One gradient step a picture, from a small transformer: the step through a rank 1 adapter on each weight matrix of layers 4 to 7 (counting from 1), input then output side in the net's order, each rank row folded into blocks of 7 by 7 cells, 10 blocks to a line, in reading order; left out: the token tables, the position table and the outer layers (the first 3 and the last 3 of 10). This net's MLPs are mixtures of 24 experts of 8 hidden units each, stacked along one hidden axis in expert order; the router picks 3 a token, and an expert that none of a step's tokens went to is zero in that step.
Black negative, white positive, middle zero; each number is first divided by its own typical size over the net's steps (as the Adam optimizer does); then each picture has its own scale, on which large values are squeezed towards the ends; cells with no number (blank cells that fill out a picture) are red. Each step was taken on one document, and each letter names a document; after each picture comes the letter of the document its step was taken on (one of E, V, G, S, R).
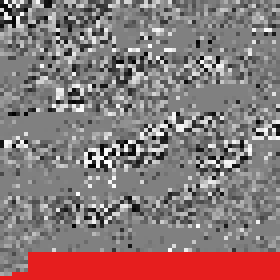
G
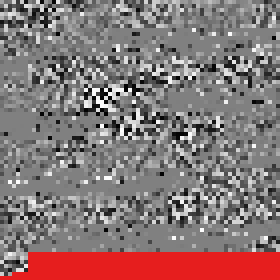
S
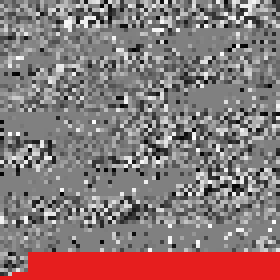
G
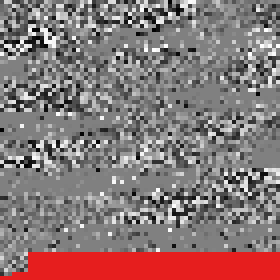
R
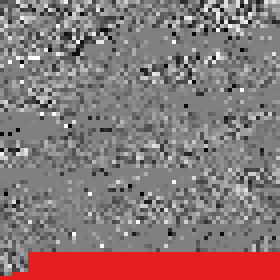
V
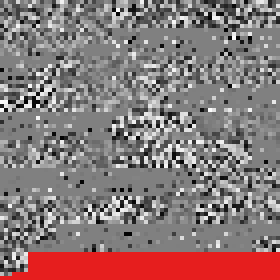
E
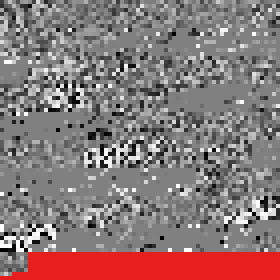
G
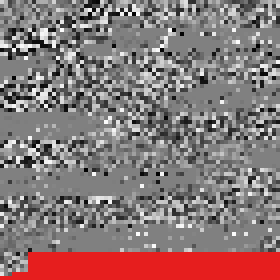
R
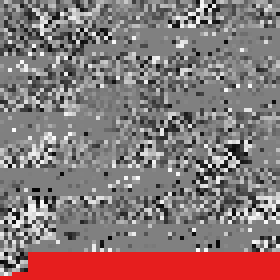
E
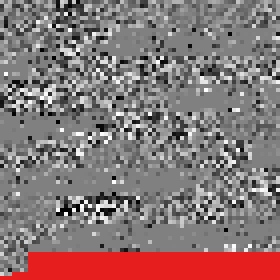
S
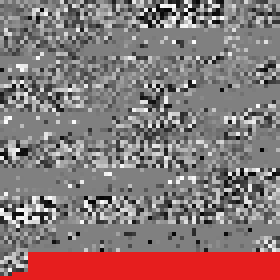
E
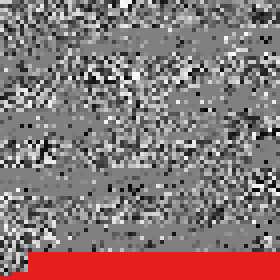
E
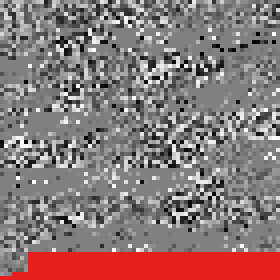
G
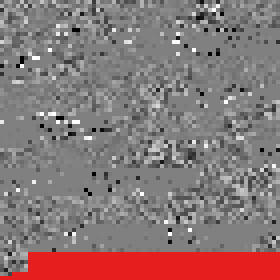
V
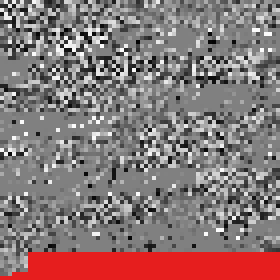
G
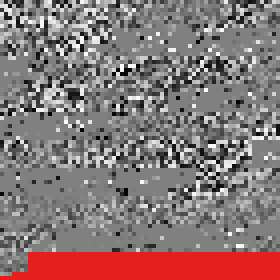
G
